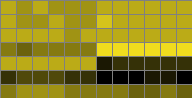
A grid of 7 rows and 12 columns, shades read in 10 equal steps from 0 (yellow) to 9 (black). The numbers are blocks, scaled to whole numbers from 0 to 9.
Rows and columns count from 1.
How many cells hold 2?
32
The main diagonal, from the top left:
2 3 2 4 2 7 4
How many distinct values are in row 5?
3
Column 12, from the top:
2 2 2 0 7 9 5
